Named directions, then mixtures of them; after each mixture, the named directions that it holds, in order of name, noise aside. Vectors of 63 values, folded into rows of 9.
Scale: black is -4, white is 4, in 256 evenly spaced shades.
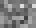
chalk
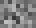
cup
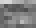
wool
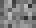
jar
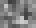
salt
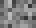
jar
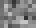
jar, salt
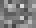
chalk, cup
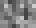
chalk, salt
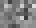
chalk, salt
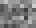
chalk, wool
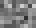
chalk, jar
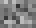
cup, wool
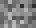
chalk, jar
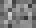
jar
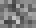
cup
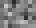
jar, salt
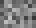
cup, jar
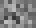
cup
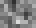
cup, salt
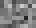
chalk, jar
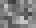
salt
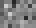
jar, salt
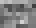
chalk, wool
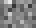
jar, wool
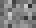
jar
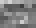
chalk, wool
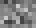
cup, wool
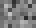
jar, salt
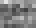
chalk, wool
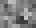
salt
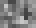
salt
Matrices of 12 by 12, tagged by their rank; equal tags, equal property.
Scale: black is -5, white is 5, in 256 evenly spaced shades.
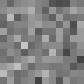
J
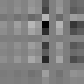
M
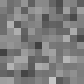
J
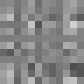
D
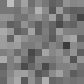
J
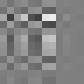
M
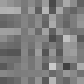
D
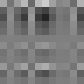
M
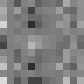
D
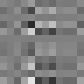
M
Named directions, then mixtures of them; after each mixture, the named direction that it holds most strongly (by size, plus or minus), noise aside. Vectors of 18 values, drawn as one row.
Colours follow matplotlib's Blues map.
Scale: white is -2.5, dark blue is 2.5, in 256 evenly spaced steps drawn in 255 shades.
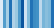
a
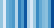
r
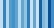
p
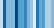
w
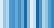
r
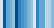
w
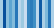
r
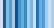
w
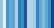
r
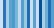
p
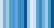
r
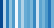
w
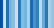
p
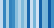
p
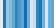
w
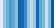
r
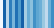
a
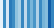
p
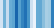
w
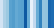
r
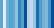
r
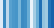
p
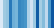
r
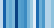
w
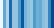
a
